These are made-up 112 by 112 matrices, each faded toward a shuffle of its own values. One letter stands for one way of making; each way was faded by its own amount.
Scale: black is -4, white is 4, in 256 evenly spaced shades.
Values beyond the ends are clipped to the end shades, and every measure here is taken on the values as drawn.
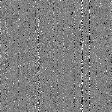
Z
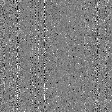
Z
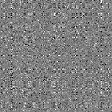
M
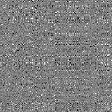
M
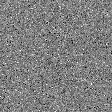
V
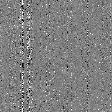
Z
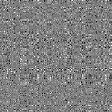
M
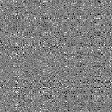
M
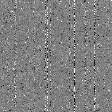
Z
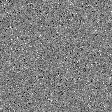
V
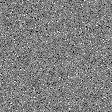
V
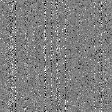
Z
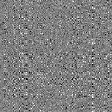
M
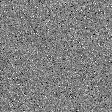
V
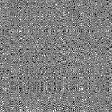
M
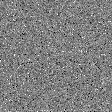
V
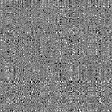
M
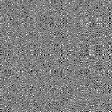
M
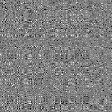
M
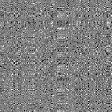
M
